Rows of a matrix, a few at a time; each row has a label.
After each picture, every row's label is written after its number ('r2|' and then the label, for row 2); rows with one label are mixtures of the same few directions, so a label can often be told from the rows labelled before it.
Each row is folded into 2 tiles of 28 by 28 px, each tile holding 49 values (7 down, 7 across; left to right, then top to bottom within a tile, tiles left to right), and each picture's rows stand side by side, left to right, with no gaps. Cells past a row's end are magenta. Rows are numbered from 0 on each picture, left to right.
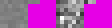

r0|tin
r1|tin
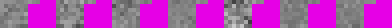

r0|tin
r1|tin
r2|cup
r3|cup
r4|cup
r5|tin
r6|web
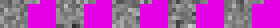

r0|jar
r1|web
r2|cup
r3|tin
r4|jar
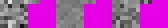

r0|tin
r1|cup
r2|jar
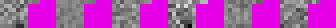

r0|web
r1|jar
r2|tin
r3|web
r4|web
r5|cup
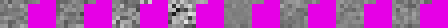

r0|tin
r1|tin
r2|jar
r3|tin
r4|web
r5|cup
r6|tin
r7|web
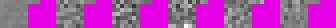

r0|tin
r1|tin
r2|tin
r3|web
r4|jar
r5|jar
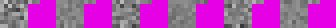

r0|tin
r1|jar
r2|tin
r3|jar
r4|web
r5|cup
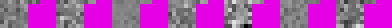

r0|jar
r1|tin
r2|cup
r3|web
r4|tin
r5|jar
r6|tin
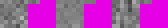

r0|cup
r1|web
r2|jar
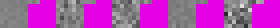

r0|jar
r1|jar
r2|cup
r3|jar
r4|web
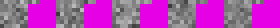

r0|cup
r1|web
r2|tin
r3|cup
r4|cup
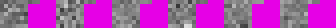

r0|tin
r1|jar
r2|cup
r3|web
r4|web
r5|tin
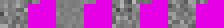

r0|web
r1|web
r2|jar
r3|cup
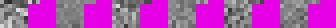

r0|cup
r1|web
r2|web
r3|jar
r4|jar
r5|cup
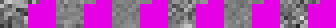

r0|cup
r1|tin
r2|web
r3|web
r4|cup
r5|cup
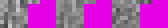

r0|jar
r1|jar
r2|jar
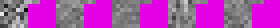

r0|web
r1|cup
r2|tin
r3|jar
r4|cup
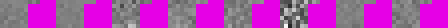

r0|jar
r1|web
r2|web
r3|cup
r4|jar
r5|jar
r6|web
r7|cup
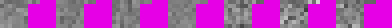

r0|cup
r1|tin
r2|jar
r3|web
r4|web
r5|jar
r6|web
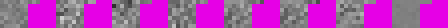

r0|cup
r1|tin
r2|cup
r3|jar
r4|jar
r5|jar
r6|tin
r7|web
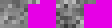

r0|jar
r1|cup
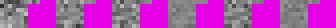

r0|cup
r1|tin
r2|tin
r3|tin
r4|tin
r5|tin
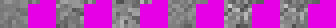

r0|cup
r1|cup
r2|cup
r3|web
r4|web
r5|web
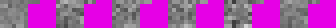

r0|web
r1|cup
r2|web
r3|web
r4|tin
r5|cup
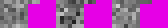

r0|web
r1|tin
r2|web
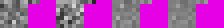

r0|cup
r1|jar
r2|jar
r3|jar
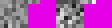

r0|jar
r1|jar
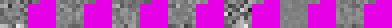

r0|web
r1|web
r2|web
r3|web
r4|web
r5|jar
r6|web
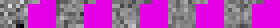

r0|web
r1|tin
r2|web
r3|jar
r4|web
